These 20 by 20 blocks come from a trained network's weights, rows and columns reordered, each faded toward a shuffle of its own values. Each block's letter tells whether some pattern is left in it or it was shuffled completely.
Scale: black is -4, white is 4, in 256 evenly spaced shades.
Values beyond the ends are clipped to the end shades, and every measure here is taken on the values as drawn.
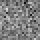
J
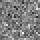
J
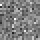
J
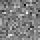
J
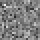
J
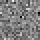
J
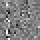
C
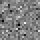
J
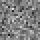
J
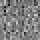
C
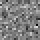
J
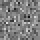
C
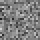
J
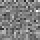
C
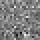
C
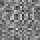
C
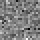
J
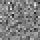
C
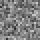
J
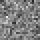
J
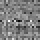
C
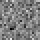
J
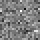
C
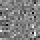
C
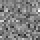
C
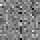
C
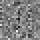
C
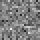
J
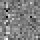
C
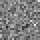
J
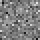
J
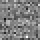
C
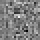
C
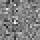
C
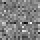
C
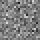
C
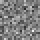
C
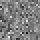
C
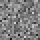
J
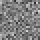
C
